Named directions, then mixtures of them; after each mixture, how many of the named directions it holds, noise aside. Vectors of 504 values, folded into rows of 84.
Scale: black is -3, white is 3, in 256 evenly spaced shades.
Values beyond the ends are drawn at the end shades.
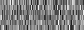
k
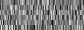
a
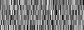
two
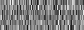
one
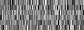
one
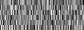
two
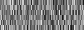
two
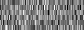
two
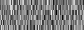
two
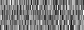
one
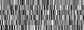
one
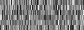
one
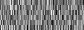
two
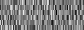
one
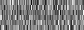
one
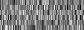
two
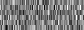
two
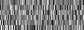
one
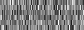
one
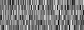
one
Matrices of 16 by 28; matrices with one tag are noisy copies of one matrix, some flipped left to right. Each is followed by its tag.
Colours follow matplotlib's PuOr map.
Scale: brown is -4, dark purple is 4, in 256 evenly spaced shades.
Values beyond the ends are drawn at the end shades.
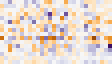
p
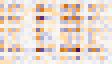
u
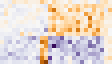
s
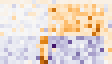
s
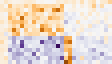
s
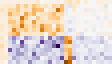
s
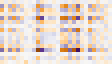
u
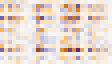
u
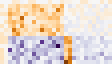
s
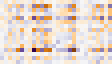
u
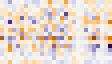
p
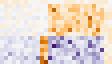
s
